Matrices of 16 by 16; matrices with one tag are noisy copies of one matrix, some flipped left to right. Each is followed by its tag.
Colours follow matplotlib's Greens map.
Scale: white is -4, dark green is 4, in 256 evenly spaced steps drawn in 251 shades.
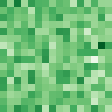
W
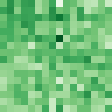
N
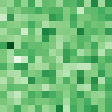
W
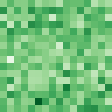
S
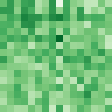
N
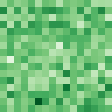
S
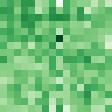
N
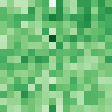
N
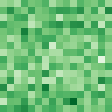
S
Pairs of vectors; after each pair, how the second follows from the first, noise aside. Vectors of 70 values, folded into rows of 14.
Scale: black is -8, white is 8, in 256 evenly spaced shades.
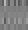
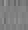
shrunk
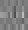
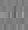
shrunk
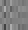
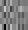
scaled up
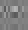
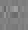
shrunk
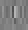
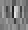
scaled up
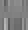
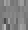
sign-scrambled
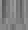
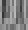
scaled up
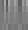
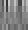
scaled up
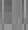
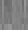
shrunk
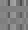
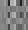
scaled up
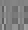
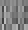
scaled up
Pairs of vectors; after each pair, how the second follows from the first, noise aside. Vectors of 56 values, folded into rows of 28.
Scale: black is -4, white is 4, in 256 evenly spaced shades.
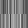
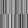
sign-scrambled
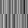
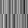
copied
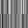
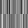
sign-scrambled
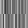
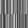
sign-scrambled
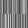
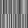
copied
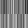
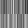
copied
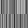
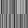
copied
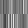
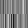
sign-scrambled
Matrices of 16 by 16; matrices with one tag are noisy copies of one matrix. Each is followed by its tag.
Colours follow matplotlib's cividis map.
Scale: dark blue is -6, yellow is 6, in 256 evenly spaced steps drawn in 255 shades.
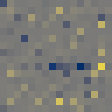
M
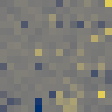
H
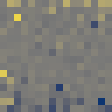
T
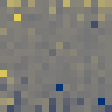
T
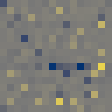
M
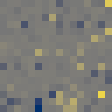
H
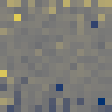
T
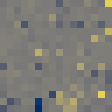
H
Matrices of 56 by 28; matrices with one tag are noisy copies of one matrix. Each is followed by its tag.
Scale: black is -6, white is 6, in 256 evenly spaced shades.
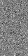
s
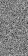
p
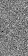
p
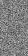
s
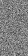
s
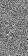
p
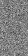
s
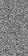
s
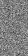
s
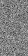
s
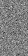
s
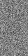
s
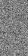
s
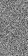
p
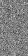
s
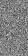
p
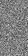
p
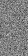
p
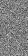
p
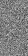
p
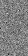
s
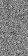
s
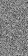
p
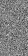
p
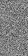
p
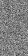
s
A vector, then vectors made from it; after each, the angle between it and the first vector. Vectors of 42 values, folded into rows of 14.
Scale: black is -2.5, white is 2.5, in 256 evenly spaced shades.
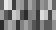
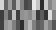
orthogonal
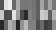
nearly parallel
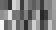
partly opposed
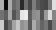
partly opposed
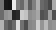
nearly opposite
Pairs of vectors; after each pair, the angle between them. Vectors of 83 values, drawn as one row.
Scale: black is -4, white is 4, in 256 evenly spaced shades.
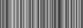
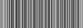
partly opposed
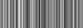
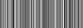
partly aligned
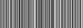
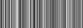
orthogonal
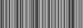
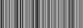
nearly parallel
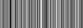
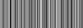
nearly parallel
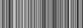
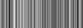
nearly parallel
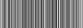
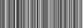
orthogonal
